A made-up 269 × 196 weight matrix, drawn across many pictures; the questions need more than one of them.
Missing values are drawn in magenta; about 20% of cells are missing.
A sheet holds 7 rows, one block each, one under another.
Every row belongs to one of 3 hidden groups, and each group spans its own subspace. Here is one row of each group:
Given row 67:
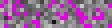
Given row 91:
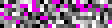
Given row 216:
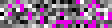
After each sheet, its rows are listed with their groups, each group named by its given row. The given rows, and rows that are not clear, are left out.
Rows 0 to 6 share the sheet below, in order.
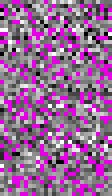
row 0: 216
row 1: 91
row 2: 91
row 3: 91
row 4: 91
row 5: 91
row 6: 67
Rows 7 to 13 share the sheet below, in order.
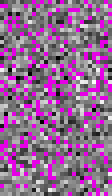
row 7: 91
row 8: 216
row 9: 91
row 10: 67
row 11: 216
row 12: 216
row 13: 67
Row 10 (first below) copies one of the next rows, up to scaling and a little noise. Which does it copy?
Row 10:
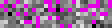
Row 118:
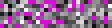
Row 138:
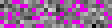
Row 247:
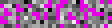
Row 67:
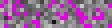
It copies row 138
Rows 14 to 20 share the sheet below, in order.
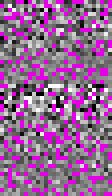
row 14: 67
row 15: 91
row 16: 216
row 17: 91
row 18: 67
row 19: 91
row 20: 67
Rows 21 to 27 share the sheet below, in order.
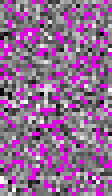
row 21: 91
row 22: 67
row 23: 216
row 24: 67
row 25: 91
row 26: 91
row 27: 91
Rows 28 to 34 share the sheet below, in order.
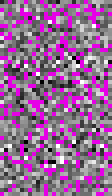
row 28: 91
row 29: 216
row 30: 91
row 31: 216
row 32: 91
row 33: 67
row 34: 67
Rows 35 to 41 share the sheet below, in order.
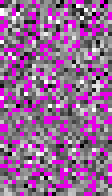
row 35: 91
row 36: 216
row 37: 67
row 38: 91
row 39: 216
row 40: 67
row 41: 67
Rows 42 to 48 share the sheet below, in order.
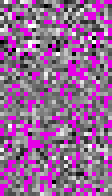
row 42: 216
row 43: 91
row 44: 67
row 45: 216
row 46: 91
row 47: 216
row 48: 67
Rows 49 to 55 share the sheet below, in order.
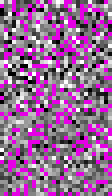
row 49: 91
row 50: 67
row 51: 216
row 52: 216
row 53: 67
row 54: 216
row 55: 67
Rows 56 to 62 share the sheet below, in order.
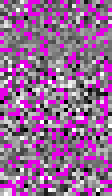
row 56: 67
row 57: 216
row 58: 67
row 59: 216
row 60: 67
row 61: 216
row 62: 67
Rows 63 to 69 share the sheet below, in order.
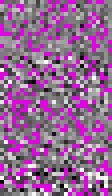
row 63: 67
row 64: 91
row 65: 216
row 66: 216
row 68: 216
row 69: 216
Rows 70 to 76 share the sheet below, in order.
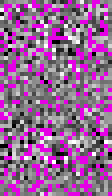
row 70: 216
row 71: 67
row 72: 216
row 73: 91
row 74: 67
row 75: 67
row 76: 91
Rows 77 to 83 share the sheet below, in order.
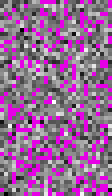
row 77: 67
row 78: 67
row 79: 67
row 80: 67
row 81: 91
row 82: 91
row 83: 67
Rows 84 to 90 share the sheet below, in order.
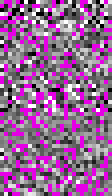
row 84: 67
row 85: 216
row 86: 216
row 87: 67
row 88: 216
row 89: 216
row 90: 216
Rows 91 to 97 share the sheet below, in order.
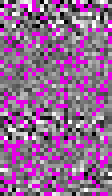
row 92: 91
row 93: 216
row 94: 216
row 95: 216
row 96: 67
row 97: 91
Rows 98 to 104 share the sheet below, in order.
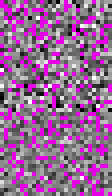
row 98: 91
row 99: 67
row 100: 216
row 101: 91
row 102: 216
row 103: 216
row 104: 67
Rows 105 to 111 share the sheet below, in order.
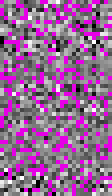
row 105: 91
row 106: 91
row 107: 67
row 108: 67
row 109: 216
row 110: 216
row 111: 67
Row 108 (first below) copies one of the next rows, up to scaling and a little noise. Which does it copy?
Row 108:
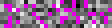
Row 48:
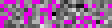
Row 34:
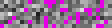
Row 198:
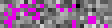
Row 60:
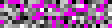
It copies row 198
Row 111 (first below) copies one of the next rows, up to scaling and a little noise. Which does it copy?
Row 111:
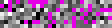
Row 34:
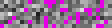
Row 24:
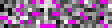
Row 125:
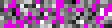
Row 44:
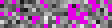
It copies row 34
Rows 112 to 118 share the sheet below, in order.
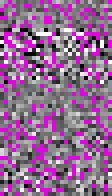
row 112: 91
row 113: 216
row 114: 67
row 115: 91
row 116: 67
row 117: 91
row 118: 67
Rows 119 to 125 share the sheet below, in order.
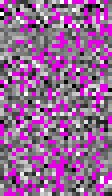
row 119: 216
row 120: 67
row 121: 216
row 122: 91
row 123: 216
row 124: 216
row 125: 67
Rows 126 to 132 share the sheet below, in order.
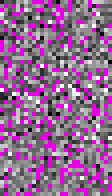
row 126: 91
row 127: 67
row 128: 216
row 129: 91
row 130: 91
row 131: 67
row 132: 67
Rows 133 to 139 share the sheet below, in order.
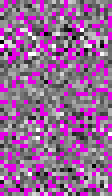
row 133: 216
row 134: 216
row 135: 216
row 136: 91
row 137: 91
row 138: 67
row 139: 216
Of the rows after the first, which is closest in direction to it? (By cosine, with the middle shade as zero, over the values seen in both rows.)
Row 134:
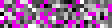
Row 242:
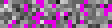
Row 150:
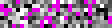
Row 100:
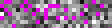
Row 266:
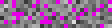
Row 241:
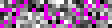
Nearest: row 241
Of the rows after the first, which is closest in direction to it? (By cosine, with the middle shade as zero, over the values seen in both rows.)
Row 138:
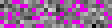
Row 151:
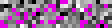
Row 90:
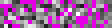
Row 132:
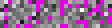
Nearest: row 151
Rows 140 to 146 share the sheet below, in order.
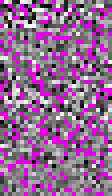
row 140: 216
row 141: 91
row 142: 91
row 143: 67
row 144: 91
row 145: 67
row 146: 91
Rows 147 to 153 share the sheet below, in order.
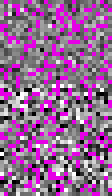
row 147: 67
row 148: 67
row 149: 91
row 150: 216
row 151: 67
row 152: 216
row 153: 91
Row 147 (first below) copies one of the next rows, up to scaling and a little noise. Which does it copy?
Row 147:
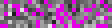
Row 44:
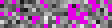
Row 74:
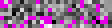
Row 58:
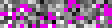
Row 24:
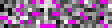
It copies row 58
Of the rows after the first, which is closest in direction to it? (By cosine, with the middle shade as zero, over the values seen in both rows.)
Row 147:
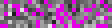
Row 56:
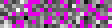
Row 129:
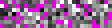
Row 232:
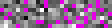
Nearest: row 232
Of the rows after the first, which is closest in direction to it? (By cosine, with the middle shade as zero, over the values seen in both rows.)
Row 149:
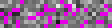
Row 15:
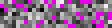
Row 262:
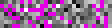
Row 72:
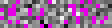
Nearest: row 15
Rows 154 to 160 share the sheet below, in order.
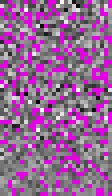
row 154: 91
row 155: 216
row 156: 216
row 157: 91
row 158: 91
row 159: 216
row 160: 91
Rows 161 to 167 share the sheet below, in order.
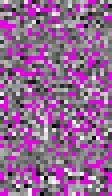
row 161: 67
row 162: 216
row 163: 216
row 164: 216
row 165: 67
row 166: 91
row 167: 67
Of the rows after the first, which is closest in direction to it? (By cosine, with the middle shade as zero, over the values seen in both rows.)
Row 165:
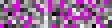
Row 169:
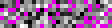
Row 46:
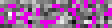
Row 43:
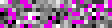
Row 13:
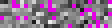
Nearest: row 169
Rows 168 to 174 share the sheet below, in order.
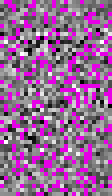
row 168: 216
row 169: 67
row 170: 91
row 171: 91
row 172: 216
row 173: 216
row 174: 216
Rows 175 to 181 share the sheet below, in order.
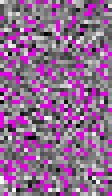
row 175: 91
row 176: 216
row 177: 216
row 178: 216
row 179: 216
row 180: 91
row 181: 91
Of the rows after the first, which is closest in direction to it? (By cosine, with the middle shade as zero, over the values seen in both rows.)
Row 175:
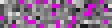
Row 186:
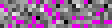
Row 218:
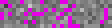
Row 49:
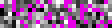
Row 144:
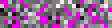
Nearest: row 186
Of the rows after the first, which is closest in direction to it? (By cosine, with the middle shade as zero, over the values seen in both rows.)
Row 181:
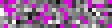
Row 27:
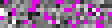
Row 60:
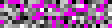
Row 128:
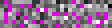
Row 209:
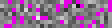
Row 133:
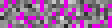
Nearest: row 27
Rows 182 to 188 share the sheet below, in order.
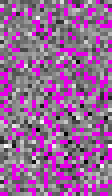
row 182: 91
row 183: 216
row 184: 91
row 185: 67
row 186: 91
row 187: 67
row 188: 216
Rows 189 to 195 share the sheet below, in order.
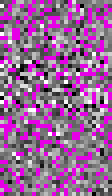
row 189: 67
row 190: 67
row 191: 216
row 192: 216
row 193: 91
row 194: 67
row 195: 67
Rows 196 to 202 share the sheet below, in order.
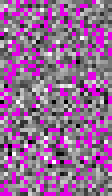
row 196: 67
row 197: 67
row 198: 67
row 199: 216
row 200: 216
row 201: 67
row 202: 67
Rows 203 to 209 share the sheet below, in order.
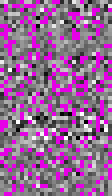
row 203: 91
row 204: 67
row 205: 67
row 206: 91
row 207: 216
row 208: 91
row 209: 91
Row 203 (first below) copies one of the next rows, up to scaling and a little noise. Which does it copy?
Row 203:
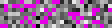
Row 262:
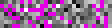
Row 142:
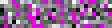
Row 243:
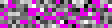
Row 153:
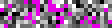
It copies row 243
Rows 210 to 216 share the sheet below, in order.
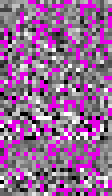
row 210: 67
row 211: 67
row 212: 216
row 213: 91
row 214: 216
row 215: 91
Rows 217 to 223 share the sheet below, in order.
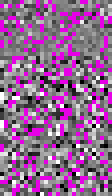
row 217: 67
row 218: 67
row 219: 67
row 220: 91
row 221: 91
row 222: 91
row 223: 91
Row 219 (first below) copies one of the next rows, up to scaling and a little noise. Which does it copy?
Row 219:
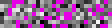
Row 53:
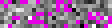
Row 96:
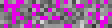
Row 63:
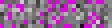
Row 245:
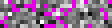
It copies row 63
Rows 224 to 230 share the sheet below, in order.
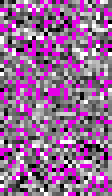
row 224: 91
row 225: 91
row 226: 216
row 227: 67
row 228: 216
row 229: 216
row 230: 216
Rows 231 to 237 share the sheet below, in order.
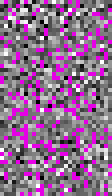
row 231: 216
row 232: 67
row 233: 67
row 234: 91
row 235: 91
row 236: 216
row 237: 91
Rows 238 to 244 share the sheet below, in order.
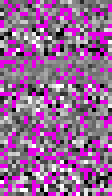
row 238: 216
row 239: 67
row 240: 67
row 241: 91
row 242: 67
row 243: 91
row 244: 216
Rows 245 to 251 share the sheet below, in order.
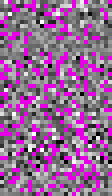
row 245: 67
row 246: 216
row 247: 67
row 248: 67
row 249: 67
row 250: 91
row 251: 216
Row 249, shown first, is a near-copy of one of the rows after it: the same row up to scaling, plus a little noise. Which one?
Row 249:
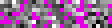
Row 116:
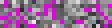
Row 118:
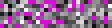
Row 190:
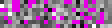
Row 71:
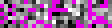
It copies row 116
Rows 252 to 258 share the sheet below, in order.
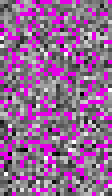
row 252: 67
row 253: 216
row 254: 91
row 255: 67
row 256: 91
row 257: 67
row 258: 67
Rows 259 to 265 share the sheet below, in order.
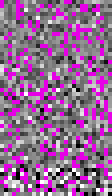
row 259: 91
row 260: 91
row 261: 91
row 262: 91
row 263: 216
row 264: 67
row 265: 91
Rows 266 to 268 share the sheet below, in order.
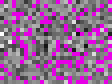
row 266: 67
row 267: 67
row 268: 216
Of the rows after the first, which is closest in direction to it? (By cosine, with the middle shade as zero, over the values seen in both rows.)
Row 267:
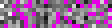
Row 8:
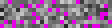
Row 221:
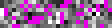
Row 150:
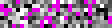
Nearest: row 221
